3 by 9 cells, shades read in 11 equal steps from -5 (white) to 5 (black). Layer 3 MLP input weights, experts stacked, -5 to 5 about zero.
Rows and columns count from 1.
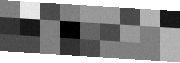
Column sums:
5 2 2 8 2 1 1 -2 0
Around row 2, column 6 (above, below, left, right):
-1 0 1 -1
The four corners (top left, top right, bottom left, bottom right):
0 4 2 -2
